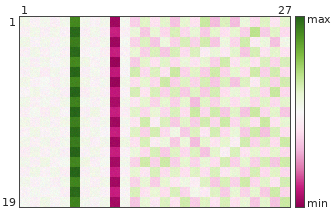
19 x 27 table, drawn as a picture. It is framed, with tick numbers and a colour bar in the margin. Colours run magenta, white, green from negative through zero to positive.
Columns 6 and 10 differ from the columns beside them. The left part is calmer, up to a seam about 40% of the way across. There is no overall slope. The distribution is heavy-tailed on both sides.
